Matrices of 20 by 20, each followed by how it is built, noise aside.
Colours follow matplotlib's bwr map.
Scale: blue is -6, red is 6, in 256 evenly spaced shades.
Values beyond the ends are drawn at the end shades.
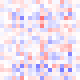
low rank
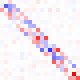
banded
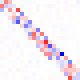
banded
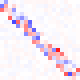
banded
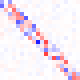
banded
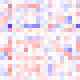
low rank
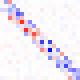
banded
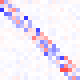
banded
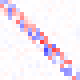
banded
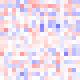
low rank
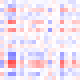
low rank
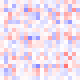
low rank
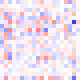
low rank
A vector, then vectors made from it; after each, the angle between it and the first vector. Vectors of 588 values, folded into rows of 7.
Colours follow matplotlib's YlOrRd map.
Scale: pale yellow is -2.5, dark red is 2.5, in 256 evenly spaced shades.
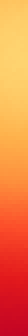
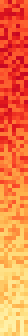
nearly opposite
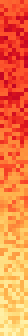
nearly opposite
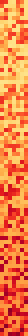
partly aligned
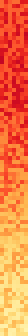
nearly opposite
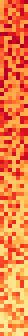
partly opposed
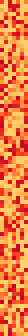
orthogonal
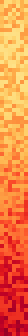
nearly parallel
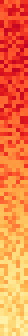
nearly opposite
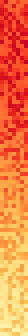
nearly opposite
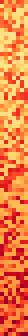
partly aligned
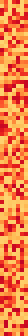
orthogonal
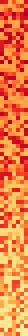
partly opposed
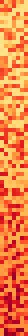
partly aligned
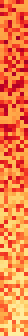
partly opposed
